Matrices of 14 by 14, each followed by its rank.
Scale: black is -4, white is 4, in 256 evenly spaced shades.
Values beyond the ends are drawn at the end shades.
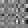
two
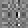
two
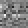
three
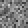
full rank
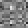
two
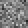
full rank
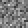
full rank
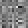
two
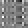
two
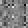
three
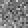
full rank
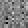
three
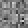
three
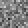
full rank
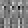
two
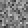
full rank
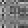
two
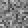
full rank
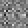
three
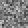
full rank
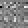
three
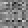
two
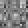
three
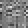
three
